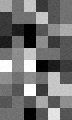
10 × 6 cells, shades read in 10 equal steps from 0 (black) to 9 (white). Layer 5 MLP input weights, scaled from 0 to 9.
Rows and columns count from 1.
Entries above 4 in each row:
2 1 2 1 2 3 3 3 2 1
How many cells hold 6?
3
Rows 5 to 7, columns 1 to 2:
4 5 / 9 5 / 5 4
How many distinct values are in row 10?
4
